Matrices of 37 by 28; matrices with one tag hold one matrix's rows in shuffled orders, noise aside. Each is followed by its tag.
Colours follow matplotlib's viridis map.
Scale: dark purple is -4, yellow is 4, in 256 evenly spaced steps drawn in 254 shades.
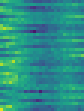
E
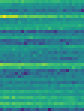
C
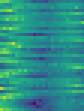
E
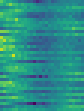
E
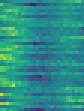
E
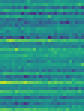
C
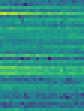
C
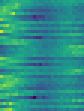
E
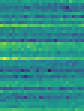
C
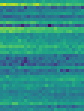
C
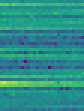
C
